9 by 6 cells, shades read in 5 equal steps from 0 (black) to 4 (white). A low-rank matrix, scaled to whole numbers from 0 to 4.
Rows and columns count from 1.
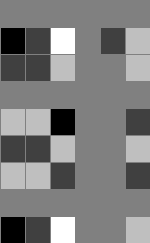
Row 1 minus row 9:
2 1 -2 0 0 -1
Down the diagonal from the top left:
2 1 3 2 2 3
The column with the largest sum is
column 3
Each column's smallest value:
0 1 0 2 1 1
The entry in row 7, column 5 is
2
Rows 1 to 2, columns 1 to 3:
2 2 2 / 0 1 4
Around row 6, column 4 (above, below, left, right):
2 2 3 2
